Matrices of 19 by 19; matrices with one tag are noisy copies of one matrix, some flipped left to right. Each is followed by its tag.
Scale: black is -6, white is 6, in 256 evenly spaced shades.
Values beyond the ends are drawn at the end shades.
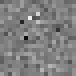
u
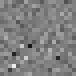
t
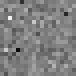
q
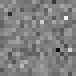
q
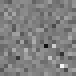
t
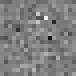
u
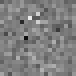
u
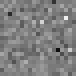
q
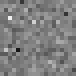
q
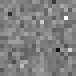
q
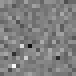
t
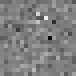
u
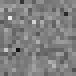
q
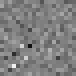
t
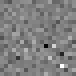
t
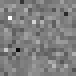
q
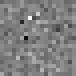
u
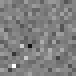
t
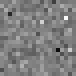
q
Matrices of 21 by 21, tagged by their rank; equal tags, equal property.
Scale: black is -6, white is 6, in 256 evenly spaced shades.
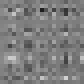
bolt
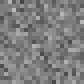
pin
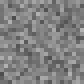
pin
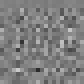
bolt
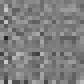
bolt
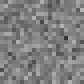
pin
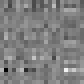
bolt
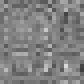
bolt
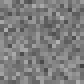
pin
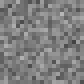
pin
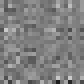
bolt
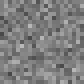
pin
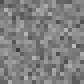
pin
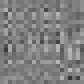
bolt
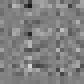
bolt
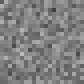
pin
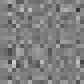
bolt
